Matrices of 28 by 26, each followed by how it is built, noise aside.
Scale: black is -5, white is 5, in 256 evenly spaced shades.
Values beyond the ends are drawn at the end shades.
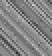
Toeplitz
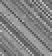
Toeplitz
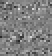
uneven rows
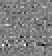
uneven rows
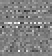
uneven rows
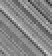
Toeplitz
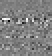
uneven rows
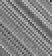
Toeplitz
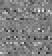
uneven rows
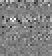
uneven rows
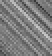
Toeplitz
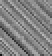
Toeplitz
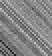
Toeplitz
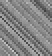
Toeplitz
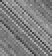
Toeplitz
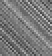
Toeplitz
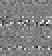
uneven rows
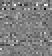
uneven rows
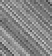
Toeplitz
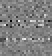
uneven rows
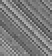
Toeplitz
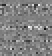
uneven rows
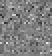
uneven rows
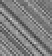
Toeplitz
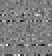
uneven rows
